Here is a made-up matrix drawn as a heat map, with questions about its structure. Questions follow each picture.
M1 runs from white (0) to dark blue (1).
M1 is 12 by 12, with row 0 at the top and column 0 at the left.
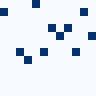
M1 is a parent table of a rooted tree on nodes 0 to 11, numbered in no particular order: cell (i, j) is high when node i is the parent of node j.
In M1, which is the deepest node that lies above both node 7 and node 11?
4
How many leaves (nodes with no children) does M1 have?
6
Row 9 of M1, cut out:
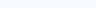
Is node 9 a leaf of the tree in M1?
yes
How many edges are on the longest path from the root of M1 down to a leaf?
6
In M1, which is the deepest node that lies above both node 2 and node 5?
6
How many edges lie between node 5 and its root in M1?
6
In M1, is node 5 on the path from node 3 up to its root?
no
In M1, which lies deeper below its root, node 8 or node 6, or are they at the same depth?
the same depth
